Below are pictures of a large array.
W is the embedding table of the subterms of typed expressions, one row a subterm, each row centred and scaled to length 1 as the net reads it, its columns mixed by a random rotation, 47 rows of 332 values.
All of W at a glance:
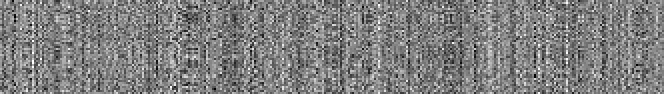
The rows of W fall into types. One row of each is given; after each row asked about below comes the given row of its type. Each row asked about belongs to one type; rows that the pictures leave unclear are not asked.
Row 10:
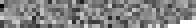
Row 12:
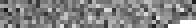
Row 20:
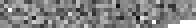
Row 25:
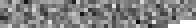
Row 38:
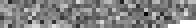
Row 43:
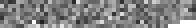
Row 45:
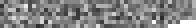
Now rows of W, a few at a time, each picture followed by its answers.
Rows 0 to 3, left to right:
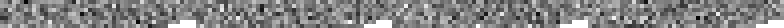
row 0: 25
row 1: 45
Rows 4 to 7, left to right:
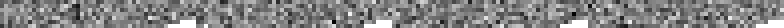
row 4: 38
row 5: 25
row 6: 12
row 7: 20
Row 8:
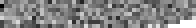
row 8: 10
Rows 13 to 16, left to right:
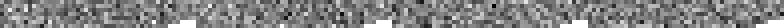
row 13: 45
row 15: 10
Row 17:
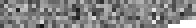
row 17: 45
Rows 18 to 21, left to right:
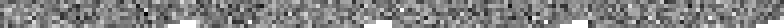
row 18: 38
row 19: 43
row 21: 10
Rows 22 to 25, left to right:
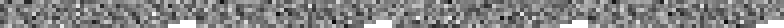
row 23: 25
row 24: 20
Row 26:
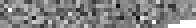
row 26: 20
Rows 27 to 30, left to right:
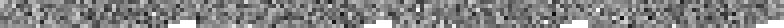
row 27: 25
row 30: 20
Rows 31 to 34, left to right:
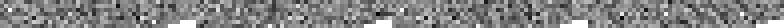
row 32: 12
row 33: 20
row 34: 10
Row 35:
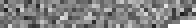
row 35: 12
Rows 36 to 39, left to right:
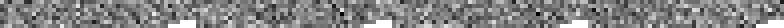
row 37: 38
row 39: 12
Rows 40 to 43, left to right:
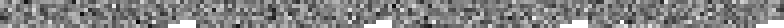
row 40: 25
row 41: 45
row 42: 20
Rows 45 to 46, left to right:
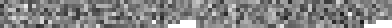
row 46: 25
